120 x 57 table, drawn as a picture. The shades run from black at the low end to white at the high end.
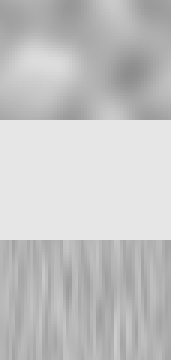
It is made of 3 by 1 panels. Panel 1,1: high, smooth. Panel 2,1: very high, flat. Panel 3,1: high, streaked downward, faint in contrast.
